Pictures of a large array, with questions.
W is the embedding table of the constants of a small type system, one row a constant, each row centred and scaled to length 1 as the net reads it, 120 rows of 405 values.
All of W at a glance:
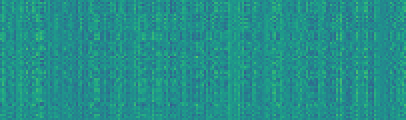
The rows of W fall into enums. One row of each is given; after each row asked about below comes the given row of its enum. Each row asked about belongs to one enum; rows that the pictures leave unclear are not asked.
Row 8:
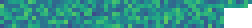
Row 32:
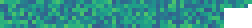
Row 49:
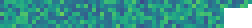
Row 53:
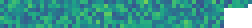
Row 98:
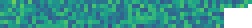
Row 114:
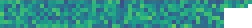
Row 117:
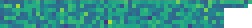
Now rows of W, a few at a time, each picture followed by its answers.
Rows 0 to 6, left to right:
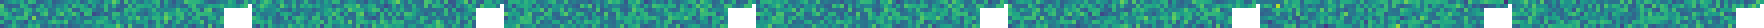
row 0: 8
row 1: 53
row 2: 49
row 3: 49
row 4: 8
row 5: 117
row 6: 98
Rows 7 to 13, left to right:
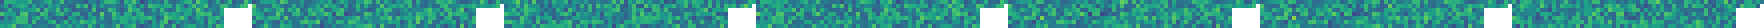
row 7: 49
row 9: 98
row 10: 49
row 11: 8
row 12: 8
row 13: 53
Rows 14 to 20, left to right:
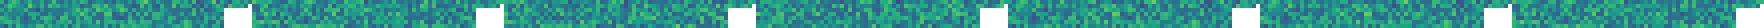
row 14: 53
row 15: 32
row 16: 114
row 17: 49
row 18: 53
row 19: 53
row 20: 32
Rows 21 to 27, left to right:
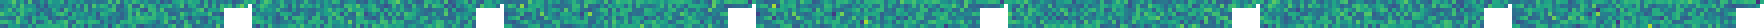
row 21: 98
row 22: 53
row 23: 117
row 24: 117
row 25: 114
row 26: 53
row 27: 117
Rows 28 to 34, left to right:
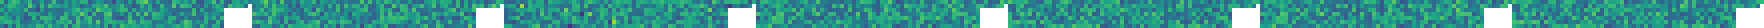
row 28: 53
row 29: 98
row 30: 117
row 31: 49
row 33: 49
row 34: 32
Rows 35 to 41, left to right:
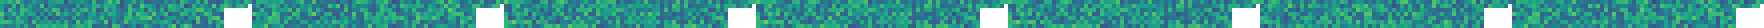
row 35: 114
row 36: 49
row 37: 32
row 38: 32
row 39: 32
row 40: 53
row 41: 49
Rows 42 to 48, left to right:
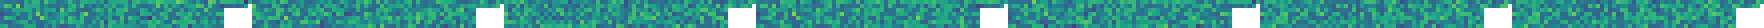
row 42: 117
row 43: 8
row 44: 114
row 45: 117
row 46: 117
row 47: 49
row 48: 49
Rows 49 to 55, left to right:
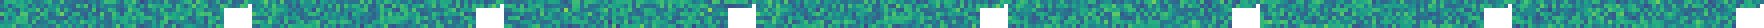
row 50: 98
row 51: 117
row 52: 98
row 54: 32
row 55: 53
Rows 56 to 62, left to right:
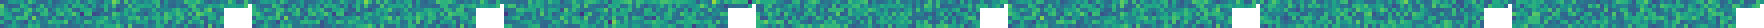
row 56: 8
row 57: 8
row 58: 117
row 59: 32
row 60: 8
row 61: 53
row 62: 49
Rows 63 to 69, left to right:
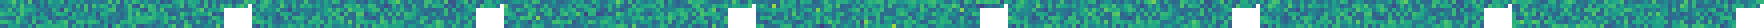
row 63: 98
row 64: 53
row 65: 8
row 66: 117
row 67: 53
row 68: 53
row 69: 32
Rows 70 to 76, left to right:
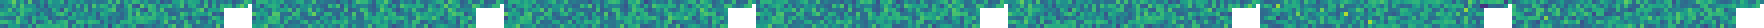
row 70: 98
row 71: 49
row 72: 49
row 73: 49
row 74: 98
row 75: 117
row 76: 8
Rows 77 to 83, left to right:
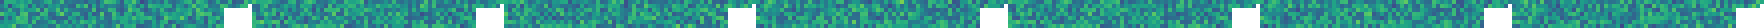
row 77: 49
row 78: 32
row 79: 114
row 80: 53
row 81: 32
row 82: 53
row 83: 98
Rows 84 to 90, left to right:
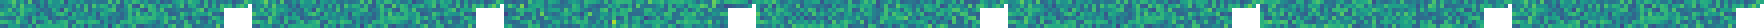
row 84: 98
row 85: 98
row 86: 117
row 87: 114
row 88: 98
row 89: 32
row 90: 98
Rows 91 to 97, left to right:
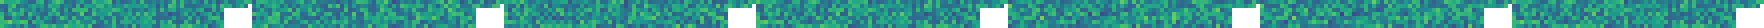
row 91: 32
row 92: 49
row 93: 114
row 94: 32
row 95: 8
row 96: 8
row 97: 32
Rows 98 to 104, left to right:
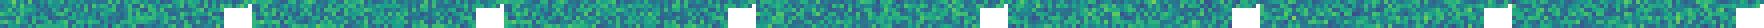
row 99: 32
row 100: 32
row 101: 49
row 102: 53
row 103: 8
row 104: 8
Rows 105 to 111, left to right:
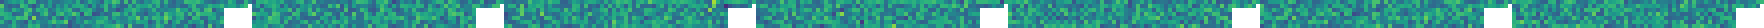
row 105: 8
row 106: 49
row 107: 117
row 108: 117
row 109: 114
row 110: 8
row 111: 32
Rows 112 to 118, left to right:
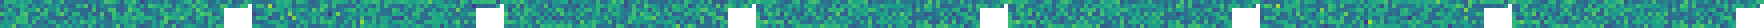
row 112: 49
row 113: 117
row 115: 32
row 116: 32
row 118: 32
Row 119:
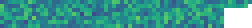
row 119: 8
